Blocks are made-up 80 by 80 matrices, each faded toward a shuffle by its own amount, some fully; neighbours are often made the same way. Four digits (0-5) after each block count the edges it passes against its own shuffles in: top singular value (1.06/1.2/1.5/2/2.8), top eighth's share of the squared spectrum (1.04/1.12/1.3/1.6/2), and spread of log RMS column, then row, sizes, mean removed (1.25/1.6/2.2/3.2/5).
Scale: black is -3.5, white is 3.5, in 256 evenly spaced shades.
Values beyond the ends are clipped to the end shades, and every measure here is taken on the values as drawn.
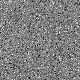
0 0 0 0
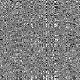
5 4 3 3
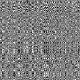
5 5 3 3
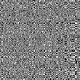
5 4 3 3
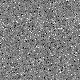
0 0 0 0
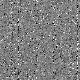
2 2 2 0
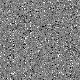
1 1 2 0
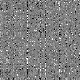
4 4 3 1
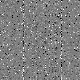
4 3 2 0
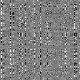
4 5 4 2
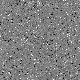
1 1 0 0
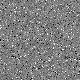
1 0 0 0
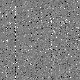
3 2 2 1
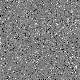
0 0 1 0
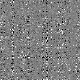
3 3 3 2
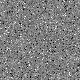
0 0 0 0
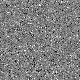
0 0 0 0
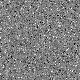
0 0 0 0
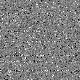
2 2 0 2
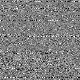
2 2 0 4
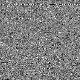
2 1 0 3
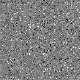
1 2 2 1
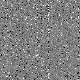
2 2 2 1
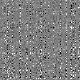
2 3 4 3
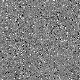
1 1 2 1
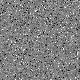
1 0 0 0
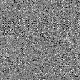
3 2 1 1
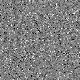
3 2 0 1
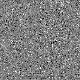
1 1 2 0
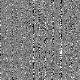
2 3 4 0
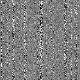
2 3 4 0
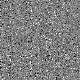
1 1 2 0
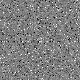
3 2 0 1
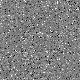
2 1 0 0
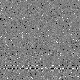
4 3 1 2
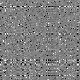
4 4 2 2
